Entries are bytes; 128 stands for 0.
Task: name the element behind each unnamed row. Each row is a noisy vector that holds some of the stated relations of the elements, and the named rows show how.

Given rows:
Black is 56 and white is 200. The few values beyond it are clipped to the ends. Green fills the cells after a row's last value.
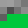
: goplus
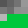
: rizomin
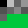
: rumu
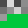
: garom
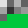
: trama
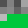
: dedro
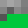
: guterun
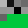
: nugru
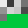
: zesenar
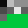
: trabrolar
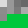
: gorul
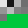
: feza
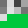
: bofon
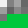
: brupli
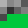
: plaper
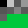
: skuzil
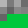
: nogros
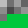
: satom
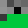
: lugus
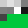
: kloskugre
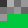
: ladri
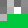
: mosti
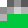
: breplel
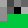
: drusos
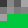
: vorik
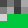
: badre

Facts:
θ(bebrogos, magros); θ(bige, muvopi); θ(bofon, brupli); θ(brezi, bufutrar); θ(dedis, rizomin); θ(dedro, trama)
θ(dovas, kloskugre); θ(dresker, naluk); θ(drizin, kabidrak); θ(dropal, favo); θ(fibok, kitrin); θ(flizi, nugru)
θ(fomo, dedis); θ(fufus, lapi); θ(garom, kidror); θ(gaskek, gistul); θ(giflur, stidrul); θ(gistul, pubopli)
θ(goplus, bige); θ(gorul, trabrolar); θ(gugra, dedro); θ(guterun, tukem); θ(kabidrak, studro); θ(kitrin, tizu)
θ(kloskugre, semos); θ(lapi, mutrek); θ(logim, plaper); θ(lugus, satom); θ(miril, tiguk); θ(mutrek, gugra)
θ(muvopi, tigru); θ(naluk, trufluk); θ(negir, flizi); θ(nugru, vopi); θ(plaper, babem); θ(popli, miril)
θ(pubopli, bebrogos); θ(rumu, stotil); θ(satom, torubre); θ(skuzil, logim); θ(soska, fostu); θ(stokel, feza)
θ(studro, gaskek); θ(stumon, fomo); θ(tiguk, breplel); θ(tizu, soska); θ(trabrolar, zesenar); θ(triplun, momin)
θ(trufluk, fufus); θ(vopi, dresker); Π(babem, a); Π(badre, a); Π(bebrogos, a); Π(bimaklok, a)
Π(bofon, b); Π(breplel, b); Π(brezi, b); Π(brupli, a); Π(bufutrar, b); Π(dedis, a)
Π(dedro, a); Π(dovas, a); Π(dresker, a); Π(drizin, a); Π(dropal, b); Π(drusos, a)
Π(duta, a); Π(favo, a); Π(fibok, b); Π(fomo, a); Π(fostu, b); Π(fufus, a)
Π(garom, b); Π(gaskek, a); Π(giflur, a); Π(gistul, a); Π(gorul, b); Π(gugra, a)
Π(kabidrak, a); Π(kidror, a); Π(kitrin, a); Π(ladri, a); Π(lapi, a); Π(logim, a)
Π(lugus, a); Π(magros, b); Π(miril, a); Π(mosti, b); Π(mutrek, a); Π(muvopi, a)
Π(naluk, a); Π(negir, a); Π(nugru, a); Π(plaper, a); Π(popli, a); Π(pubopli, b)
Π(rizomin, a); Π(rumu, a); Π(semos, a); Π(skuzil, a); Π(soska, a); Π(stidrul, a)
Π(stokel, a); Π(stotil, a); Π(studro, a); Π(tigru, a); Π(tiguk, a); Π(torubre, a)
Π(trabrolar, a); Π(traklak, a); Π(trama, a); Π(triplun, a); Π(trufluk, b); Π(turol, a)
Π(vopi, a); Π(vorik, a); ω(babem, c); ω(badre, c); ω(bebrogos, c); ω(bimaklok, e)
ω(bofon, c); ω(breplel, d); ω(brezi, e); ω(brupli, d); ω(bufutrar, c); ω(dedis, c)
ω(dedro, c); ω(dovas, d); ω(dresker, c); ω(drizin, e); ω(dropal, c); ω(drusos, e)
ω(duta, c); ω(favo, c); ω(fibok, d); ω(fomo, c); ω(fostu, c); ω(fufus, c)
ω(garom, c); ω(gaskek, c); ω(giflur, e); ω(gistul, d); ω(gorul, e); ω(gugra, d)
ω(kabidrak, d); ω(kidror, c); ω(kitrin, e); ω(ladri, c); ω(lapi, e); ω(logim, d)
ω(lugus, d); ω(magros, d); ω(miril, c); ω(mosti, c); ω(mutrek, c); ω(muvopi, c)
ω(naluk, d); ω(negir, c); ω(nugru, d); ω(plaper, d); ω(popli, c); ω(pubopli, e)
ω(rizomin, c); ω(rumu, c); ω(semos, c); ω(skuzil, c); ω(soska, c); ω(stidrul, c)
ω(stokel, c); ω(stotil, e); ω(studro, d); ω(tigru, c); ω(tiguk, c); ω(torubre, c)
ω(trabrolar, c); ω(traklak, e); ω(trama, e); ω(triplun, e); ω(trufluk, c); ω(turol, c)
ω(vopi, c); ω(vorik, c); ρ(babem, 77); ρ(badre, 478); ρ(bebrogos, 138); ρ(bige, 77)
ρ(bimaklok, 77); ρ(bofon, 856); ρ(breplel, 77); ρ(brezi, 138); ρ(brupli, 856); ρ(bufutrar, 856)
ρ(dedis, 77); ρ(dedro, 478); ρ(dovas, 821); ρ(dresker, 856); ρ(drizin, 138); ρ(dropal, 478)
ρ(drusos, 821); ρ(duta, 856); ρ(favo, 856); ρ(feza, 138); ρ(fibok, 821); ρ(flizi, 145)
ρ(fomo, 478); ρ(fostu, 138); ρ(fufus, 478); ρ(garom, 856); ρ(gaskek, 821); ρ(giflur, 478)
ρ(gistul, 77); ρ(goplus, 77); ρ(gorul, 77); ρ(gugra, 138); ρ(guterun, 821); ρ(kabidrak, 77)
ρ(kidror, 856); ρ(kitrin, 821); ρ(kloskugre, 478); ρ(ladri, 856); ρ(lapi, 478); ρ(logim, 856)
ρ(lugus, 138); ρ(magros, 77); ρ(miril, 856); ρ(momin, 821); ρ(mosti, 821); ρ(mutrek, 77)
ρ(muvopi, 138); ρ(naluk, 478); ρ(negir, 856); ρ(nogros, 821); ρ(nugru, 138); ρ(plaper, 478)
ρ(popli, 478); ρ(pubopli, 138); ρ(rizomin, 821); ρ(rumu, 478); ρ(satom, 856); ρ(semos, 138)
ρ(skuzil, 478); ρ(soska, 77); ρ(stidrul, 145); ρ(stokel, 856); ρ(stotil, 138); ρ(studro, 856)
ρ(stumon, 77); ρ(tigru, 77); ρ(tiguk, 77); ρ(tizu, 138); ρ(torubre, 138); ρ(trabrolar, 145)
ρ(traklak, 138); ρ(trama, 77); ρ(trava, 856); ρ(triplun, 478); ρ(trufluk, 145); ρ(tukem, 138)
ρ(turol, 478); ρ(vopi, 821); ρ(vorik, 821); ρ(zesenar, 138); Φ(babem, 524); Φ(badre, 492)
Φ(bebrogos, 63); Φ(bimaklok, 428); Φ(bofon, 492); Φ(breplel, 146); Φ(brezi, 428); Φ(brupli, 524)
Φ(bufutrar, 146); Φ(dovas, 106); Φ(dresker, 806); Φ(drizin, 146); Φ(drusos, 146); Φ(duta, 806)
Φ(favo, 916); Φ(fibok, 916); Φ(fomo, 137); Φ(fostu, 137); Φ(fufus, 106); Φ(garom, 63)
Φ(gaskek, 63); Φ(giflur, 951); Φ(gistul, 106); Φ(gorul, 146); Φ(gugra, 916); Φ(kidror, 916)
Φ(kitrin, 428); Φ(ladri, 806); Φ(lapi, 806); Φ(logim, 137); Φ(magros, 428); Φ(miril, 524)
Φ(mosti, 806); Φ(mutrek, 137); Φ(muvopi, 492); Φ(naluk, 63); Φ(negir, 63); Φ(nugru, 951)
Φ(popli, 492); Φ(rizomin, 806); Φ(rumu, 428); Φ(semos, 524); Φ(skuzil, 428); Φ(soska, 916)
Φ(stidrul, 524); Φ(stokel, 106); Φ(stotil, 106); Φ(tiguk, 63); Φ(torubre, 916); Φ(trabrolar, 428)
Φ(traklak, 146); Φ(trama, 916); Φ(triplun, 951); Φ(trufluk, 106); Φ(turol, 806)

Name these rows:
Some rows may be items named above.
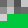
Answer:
miril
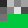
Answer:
tiguk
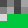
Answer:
badre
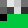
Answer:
dovas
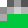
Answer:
breplel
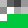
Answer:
bufutrar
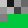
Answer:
tizu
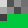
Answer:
gugra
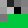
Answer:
drizin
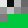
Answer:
feza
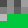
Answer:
dedro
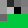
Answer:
drizin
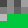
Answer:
dedro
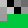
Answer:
traklak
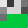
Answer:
zesenar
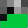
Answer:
bimaklok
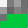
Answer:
brupli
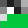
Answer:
muvopi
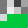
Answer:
bofon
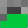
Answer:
stumon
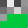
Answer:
garom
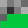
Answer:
flizi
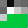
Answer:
fostu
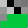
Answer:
traklak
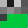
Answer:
stotil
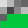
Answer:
fibok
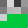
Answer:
dropal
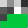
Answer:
magros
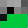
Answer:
naluk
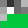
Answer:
torubre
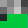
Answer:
brezi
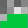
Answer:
trufluk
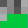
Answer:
soska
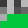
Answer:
popli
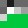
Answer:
fostu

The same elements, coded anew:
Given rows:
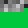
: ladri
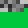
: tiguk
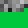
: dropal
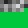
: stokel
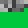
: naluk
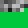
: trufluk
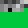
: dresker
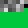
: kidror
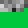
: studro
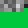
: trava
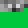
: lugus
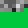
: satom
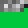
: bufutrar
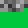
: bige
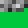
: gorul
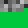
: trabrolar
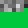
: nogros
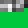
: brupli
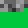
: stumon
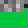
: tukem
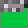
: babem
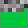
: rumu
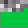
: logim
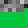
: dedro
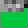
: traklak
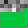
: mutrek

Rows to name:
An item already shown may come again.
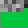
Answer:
bimaklok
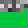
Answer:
nugru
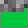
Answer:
kloskugre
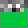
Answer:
dovas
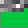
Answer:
kitrin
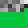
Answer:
garom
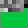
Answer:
trama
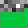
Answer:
tizu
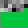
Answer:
gugra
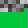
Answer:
tiguk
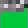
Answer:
miril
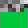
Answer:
garom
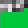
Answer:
brupli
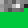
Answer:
brezi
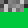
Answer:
tigru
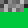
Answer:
tigru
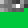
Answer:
kitrin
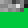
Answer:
drusos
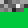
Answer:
tizu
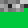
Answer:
bofon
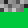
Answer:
badre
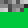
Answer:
bebrogos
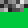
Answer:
soska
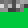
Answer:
nugru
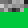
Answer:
gistul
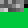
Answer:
trama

